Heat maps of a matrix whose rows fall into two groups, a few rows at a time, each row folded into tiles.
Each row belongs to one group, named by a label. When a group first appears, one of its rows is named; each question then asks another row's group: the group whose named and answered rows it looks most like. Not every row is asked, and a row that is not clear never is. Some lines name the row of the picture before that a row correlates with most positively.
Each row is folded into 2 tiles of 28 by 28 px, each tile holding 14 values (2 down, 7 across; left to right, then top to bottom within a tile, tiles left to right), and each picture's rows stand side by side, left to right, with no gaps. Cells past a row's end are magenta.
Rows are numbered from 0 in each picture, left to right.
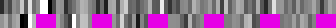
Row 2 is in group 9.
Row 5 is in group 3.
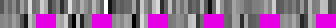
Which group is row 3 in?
3
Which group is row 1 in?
9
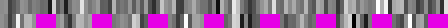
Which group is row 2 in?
3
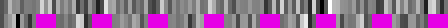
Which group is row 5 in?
3
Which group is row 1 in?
3
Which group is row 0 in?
9
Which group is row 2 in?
3
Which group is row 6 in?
3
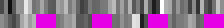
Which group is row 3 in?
3
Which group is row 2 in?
3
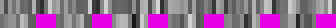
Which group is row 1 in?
3
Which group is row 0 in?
3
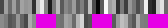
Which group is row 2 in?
3
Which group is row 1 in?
3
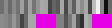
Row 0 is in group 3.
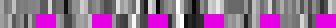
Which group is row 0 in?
9
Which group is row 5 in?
3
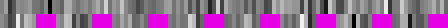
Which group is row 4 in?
3
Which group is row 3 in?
3
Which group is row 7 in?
9
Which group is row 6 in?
9
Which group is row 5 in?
3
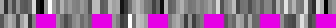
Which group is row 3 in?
9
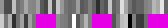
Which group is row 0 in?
9
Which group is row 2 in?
9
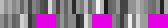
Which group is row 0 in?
3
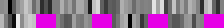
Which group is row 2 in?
9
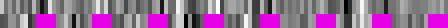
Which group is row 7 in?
9
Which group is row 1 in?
9
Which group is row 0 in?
3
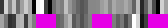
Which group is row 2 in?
3
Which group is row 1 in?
9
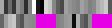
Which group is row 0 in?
3
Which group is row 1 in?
9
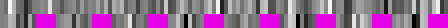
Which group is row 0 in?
9
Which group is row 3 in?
9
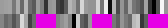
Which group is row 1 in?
9
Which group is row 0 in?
3
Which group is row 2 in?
3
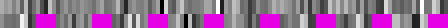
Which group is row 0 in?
3
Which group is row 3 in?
9
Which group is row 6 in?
3
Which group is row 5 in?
3
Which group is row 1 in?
9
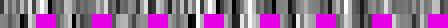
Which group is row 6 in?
9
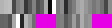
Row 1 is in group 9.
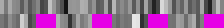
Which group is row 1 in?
9
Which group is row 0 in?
3
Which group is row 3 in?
3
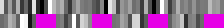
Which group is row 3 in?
9
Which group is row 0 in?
3
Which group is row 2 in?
3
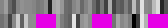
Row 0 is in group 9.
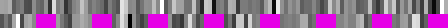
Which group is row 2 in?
9
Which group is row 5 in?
3
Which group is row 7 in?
3
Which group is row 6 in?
3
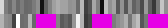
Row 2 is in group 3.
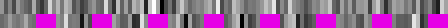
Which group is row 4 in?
9
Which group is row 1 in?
9
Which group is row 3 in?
9
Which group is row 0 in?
3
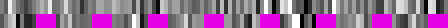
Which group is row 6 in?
3
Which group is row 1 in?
9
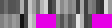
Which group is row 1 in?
3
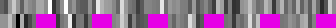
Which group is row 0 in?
9
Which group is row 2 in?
9
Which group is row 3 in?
3
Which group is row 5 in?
3
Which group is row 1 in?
9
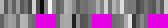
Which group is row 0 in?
3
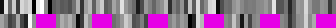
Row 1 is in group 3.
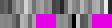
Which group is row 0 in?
9
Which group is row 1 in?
9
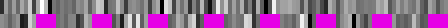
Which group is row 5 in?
3
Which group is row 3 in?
3
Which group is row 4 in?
3
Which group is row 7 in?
3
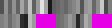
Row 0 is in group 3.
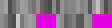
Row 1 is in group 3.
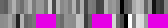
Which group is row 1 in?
3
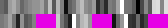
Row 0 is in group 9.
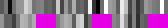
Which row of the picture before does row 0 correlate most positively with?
1
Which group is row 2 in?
9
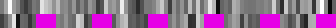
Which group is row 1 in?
3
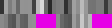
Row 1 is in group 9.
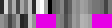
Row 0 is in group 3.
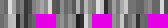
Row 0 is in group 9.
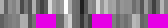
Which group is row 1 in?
9
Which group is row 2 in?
3
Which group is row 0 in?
3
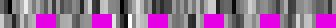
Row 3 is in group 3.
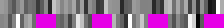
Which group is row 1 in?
3
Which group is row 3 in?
3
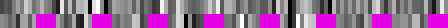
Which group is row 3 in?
9
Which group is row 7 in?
3
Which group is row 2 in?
3
